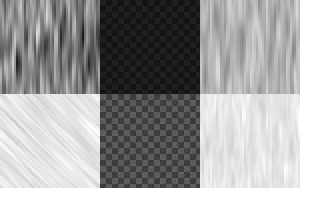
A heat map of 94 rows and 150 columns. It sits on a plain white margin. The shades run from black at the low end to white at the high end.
The table splits into 2 rows of 3 panels. Panel 1,1: middling, streaked downward, strong in contrast. Panel 1,2: very low, checkered, faint in contrast. Panel 1,3: high, streaked downward. Panel 2,1: very high, slanting down to the right, faint in contrast. Panel 2,2: low, checkered. Panel 2,3: very high, streaked downward, faint in contrast.
